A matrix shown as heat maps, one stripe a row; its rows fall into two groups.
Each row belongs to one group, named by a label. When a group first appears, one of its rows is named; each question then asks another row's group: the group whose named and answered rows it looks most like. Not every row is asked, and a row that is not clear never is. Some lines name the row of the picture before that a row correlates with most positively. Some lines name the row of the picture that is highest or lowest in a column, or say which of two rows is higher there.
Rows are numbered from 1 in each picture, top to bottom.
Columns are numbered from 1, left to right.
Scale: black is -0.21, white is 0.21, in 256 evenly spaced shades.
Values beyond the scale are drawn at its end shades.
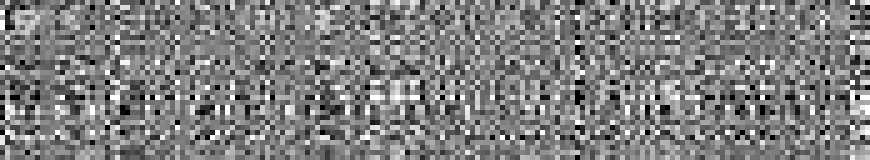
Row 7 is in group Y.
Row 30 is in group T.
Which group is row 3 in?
Y
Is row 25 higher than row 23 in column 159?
Yes
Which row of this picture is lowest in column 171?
4
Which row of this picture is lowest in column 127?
15
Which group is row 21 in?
T
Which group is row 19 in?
T
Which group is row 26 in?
T
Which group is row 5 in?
Y
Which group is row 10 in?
T
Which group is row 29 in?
Y
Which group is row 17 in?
T
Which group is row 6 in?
Y
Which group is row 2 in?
Y
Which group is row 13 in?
Y
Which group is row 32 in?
T
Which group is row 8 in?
T
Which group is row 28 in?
Y
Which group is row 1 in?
T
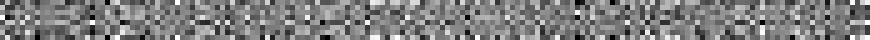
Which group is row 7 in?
Y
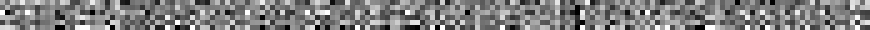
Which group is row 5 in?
T
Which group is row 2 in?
T
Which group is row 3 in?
Y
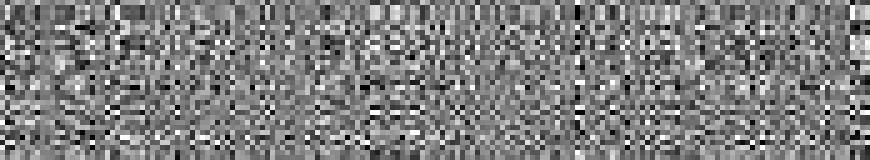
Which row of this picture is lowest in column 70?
28
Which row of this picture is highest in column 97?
28
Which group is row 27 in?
T
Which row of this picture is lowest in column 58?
28
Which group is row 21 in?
Y
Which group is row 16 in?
Y
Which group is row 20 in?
T
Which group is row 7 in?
Y
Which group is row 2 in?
T
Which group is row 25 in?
Y
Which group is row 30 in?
Y
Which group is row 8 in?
T
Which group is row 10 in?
T
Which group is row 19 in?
Y
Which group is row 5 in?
Y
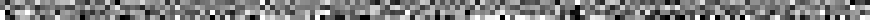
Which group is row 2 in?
T
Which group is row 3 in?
Y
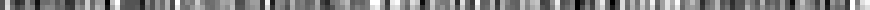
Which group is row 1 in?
T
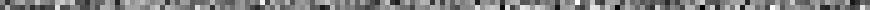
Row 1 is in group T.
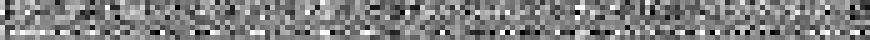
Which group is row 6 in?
Y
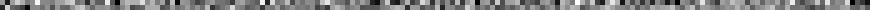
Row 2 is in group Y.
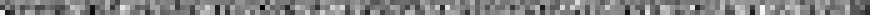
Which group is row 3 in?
Y
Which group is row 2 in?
Y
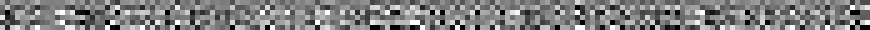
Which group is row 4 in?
Y
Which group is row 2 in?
T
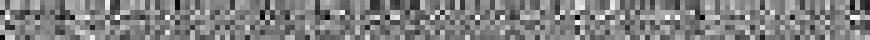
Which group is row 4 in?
T
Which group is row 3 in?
Y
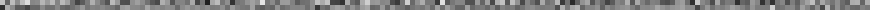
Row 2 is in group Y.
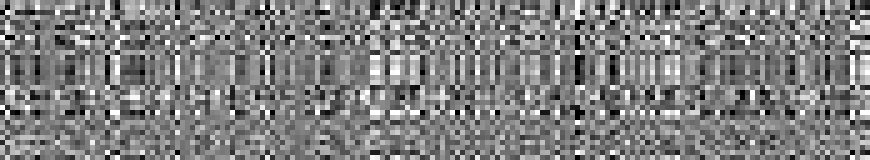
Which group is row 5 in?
T
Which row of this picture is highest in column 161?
23
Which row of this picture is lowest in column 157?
3
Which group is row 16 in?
T
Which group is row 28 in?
Y
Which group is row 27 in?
T
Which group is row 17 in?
T
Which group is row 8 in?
Y
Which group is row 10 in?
T
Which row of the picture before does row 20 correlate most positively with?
2
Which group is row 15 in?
T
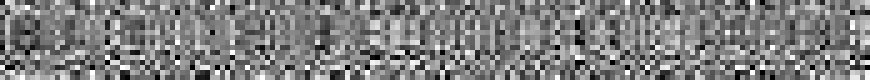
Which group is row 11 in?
Y
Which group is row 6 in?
T
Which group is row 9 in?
T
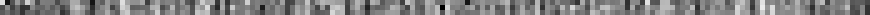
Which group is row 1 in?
Y
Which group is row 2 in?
Y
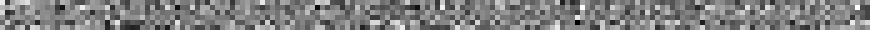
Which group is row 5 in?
T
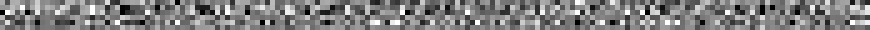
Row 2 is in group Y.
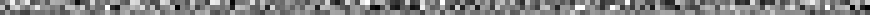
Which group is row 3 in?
Y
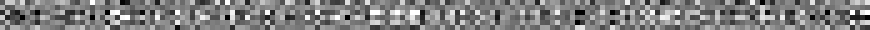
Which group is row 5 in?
T
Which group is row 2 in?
Y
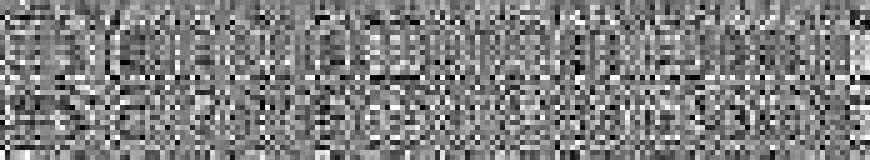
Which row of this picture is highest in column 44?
24
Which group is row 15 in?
T
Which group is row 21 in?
Y
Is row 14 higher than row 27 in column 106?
No
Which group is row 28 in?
T
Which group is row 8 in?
T
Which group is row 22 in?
T
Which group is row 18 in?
T
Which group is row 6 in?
Y
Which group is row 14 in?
T
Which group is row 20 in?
Y
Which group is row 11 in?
T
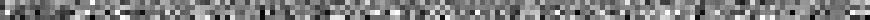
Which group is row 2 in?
Y
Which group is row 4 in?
Y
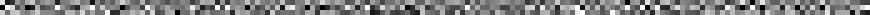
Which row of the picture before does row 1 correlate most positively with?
4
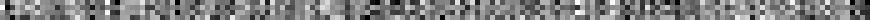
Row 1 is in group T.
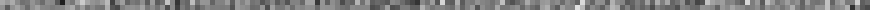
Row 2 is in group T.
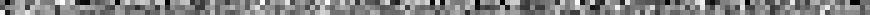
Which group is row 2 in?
Y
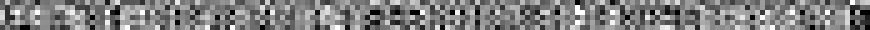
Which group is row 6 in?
Y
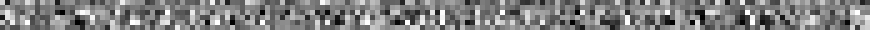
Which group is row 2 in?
T
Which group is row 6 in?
T
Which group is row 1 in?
Y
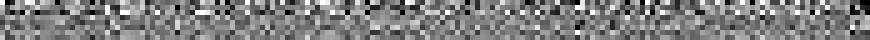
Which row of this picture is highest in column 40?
3
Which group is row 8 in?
Y
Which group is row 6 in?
T
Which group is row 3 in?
Y
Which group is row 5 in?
T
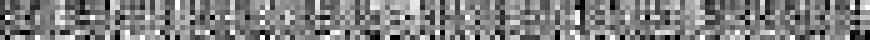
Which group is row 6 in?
T
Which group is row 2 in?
T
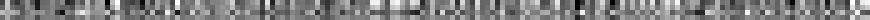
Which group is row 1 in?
T
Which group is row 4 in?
T
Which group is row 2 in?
T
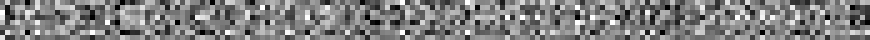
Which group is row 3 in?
Y
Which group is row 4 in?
Y
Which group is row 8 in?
Y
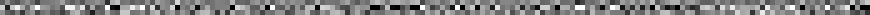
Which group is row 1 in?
T
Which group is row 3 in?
Y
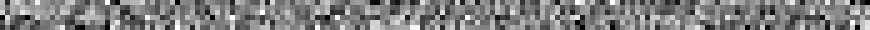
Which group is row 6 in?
T
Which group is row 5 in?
T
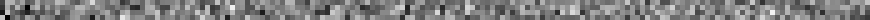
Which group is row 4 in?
Y
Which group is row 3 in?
Y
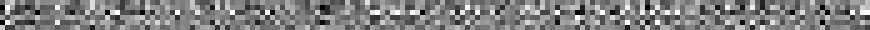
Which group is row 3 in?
T
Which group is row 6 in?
Y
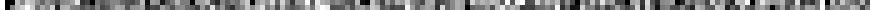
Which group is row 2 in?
Y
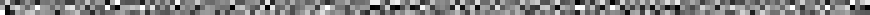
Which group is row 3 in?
Y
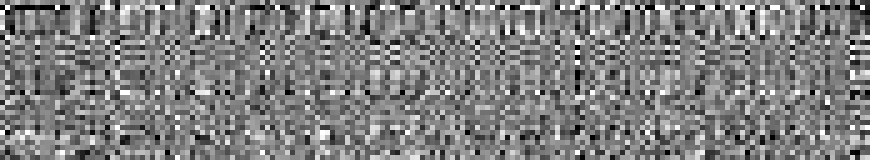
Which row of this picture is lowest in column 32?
28
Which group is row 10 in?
T
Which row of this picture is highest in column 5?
28
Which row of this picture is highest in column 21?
2
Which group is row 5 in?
Y
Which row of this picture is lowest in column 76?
9
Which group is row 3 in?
Y
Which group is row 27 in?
Y
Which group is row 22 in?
Y
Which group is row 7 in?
Y
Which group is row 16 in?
T
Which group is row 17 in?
Y
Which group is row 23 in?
T
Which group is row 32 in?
T
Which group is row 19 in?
Y
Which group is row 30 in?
Y
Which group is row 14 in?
Y
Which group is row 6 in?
Y
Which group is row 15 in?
T
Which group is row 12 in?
T
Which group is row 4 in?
Y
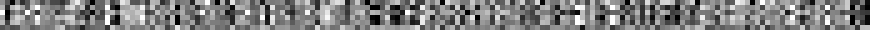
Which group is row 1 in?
Y
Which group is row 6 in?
T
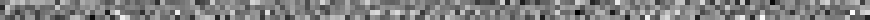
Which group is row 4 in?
Y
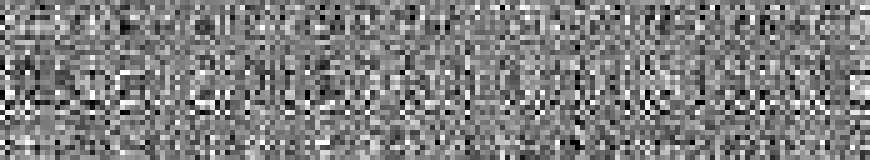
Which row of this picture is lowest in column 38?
21
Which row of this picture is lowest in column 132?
29
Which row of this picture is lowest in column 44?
21
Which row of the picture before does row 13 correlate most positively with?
2
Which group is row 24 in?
Y
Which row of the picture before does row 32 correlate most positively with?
1
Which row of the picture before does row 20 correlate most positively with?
2
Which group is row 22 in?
Y
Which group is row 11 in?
Y
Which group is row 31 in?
Y
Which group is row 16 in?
T
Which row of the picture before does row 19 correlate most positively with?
2
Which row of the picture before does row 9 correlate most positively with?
1
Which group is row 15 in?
Y
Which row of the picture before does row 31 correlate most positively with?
4
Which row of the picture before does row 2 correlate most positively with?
2
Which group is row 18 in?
T
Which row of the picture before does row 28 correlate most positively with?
1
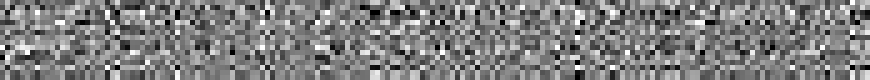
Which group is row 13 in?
T
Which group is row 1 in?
T
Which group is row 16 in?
T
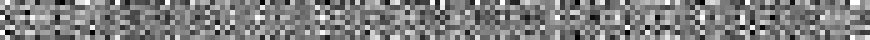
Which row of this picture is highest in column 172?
1
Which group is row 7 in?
Y
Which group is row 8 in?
T
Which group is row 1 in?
T
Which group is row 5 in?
Y
